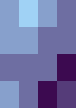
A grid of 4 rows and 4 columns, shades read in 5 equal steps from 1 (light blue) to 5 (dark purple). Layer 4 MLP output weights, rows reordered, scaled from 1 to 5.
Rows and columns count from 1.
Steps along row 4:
up up down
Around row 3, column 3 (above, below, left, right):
3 5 3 5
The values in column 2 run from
1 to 3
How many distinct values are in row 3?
2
